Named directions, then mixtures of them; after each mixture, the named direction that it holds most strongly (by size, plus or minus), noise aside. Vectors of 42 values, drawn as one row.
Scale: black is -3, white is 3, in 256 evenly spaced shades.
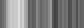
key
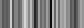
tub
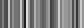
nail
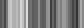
key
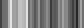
key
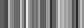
nail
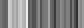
key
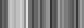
key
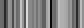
nail
